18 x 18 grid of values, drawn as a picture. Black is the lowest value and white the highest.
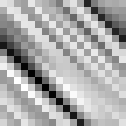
Ninth with the lowest average: middle left. Histogram: skewed, a long tail of low values. Calmest part: bottom right. Grain: diagonal, down to the right.
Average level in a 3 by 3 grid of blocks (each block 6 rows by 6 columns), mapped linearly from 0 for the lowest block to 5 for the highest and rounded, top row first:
3 4 1
0 4 4
4 2 5
